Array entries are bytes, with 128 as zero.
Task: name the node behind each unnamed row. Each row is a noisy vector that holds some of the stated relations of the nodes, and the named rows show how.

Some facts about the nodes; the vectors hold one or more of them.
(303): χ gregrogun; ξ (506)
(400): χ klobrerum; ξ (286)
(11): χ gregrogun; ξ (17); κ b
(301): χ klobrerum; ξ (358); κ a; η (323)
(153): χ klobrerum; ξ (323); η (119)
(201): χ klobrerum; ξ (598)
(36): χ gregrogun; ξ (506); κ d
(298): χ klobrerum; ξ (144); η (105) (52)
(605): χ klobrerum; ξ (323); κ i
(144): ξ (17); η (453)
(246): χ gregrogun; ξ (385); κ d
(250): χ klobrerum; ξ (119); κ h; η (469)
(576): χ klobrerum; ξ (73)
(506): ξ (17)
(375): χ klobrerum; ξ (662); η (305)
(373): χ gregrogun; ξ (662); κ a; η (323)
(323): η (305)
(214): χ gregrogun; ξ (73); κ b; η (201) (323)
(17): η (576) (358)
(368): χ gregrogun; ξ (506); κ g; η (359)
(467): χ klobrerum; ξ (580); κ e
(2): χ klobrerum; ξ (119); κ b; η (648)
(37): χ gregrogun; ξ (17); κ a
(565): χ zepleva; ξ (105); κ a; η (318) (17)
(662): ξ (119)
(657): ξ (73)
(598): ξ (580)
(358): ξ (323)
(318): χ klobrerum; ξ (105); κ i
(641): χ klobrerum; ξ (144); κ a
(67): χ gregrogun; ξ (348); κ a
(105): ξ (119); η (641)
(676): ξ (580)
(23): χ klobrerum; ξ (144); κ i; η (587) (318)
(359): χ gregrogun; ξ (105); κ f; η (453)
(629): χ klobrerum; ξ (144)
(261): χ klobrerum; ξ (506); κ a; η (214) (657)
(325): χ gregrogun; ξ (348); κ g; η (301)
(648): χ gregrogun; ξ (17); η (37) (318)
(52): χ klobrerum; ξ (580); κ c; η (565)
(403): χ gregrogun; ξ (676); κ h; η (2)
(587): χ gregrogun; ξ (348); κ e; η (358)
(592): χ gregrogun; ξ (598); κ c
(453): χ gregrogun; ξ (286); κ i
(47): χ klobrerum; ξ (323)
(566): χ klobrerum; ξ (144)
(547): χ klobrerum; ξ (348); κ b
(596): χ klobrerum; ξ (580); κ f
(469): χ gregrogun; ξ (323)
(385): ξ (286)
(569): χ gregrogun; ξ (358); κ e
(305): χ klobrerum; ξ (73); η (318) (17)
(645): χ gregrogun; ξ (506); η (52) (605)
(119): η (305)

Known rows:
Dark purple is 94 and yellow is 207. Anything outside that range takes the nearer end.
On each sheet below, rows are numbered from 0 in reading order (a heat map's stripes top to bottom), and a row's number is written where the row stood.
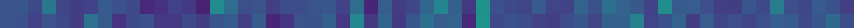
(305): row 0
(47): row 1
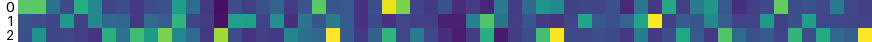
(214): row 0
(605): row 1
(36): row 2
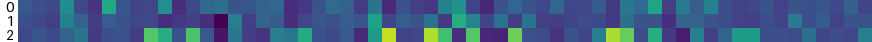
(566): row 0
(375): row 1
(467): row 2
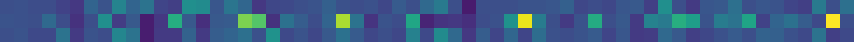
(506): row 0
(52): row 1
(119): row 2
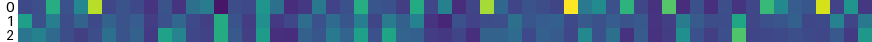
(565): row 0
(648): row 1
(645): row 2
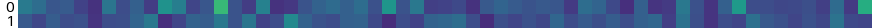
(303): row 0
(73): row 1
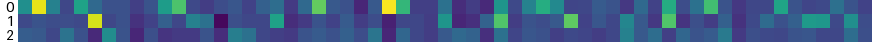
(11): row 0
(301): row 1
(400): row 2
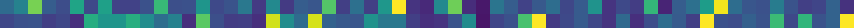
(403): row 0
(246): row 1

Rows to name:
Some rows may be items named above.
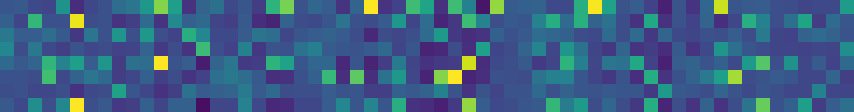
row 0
(587)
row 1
(67)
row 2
(144)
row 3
(469)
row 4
(453)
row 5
(250)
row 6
(17)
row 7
(373)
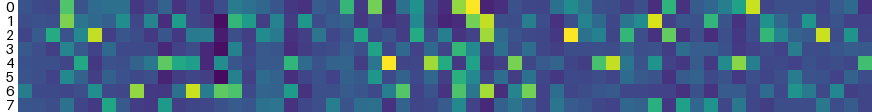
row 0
(250)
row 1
(318)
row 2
(565)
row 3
(375)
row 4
(569)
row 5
(375)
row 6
(325)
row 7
(298)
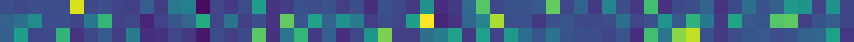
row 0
(301)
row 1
(596)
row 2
(2)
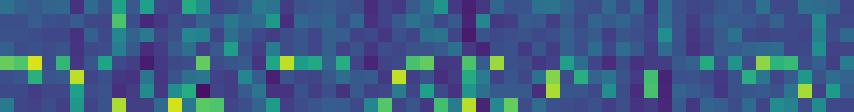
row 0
(144)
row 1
(358)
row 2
(506)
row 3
(657)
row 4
(359)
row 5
(37)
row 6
(261)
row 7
(325)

